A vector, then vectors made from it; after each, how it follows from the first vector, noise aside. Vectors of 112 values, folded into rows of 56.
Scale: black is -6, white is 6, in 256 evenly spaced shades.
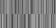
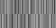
copied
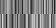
scaled up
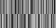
scaled up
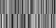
scaled up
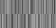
copied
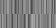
copied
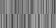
copied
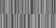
copied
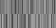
copied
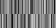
scaled up
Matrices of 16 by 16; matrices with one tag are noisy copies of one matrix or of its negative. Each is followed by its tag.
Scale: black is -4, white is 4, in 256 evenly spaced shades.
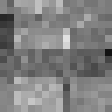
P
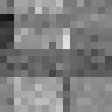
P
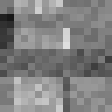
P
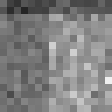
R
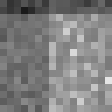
R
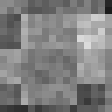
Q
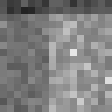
R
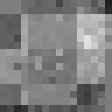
Q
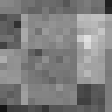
Q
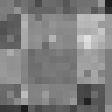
Q
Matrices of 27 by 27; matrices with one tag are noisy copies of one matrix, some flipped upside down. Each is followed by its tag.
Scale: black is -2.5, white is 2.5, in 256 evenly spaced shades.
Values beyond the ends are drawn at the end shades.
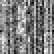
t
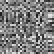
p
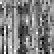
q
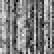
t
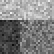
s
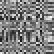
p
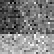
s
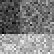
s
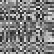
p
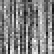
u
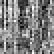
q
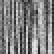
u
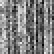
t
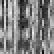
q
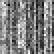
t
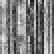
t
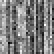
t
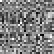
p
